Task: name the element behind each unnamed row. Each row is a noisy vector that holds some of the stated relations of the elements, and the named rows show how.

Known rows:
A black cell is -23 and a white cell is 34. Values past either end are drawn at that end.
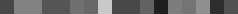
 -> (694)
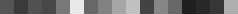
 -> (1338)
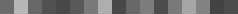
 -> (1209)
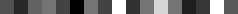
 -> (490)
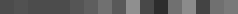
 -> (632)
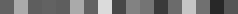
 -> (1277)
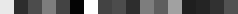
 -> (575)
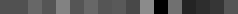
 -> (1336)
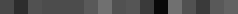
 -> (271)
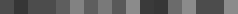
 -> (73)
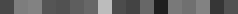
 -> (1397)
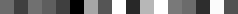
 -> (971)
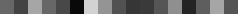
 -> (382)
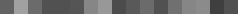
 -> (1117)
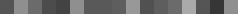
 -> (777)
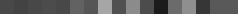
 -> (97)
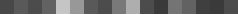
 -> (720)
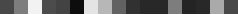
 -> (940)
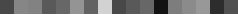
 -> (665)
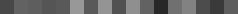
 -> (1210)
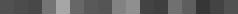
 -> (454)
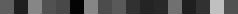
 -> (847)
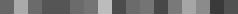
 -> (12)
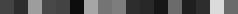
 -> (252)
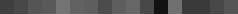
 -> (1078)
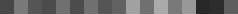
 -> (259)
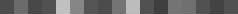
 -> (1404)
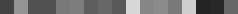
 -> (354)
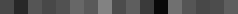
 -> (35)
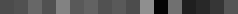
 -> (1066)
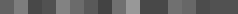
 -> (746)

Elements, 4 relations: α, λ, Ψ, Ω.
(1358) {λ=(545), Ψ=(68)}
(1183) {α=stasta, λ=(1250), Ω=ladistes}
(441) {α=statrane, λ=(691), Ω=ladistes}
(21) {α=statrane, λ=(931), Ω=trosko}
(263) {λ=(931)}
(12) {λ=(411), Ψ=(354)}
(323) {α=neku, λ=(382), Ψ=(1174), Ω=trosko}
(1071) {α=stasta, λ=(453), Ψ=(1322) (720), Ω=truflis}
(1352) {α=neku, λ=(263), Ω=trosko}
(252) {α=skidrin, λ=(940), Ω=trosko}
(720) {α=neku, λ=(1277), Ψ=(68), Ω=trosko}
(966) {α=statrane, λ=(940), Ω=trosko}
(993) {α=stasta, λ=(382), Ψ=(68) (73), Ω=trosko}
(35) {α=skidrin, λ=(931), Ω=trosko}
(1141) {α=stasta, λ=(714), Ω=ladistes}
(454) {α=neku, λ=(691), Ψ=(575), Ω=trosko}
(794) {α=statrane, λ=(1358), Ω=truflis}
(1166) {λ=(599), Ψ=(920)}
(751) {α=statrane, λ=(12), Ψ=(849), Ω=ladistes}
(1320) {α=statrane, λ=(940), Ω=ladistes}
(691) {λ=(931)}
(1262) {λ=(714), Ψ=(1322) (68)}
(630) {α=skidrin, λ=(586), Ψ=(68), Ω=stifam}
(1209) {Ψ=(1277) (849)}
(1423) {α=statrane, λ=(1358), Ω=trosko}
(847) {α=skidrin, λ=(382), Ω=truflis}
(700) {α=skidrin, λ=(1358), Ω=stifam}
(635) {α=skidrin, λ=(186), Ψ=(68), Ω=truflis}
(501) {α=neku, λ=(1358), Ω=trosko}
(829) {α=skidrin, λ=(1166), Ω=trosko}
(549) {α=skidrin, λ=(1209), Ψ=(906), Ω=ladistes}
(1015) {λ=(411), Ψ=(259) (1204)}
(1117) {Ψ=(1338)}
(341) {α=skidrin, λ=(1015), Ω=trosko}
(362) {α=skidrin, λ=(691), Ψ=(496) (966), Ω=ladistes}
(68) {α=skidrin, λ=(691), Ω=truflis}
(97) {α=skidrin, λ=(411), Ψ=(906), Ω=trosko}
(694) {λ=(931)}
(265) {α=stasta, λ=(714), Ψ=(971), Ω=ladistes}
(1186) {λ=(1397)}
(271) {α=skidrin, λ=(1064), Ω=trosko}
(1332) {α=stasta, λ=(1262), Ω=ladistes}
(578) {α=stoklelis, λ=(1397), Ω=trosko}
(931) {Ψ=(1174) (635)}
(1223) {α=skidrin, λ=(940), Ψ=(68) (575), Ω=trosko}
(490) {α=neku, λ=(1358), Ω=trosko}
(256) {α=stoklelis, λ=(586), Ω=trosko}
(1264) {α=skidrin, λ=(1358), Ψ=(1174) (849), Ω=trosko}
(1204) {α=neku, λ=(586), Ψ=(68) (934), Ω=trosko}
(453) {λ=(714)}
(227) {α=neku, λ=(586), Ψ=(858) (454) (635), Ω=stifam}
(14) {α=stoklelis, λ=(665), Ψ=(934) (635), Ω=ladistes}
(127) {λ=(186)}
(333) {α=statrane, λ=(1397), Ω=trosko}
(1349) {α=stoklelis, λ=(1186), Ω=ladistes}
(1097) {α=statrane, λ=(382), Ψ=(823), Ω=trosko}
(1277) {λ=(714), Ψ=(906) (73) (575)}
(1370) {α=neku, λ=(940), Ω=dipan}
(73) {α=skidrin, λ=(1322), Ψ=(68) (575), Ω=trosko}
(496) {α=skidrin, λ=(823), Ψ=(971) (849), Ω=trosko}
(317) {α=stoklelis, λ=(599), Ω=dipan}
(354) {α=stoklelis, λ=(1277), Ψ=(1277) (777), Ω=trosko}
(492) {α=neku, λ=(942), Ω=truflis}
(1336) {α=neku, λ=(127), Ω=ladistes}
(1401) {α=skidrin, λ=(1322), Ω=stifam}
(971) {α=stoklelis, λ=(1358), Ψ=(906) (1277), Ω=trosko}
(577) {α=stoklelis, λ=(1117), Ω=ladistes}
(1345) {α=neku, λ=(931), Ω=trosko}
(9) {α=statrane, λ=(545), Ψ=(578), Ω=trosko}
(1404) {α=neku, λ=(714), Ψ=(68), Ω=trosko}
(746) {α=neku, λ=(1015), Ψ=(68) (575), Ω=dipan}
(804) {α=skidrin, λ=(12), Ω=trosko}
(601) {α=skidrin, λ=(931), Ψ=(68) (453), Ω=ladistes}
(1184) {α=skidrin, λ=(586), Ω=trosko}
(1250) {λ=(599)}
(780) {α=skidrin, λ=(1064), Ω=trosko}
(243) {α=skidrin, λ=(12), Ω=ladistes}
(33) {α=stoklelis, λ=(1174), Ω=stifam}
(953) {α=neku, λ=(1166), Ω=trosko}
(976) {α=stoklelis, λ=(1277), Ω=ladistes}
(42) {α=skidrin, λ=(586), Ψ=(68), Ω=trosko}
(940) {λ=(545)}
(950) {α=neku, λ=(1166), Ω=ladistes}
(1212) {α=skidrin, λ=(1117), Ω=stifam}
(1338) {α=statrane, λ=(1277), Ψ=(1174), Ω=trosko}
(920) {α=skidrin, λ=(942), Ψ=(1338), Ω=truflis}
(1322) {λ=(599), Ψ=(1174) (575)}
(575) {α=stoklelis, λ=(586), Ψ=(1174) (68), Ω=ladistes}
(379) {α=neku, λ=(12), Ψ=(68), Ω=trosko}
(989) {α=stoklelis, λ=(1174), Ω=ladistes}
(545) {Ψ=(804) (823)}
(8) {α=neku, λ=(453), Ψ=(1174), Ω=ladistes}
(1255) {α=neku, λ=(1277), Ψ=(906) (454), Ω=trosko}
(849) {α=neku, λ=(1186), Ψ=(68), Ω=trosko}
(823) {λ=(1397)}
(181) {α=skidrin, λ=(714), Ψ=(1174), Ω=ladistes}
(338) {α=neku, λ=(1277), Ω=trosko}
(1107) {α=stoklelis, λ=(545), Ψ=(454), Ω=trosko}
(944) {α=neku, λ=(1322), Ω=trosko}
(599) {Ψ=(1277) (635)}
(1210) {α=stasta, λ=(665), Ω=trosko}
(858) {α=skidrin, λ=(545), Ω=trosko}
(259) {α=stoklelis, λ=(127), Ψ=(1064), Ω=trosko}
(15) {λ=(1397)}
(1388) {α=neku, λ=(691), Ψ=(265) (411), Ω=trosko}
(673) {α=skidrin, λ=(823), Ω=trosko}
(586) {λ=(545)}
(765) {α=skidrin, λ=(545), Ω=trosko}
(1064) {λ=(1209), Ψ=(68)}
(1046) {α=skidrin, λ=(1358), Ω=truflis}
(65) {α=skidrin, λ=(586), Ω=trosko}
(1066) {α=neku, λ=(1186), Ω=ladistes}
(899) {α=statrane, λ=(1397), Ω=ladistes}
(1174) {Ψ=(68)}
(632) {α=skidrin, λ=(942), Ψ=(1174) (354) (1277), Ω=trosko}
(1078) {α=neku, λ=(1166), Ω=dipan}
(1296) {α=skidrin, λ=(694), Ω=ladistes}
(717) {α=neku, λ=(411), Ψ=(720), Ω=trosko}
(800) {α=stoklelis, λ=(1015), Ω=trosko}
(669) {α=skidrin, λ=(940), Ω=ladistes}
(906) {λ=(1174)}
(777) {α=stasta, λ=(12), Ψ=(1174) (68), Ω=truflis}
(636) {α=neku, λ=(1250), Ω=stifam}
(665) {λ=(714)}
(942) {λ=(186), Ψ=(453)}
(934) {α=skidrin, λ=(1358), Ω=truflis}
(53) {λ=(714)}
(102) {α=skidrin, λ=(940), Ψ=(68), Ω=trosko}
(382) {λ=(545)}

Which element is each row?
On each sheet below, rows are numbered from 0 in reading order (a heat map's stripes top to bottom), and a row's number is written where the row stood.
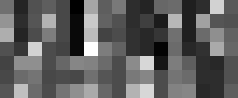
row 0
(858)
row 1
(586)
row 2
(42)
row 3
(669)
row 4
(976)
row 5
(33)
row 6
(14)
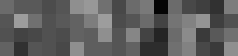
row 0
(601)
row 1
(942)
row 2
(496)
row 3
(635)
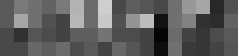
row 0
(453)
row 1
(265)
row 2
(1212)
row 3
(492)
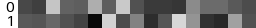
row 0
(823)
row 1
(1107)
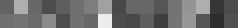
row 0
(1015)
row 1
(906)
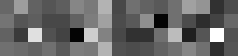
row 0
(1322)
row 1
(549)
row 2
(545)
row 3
(1174)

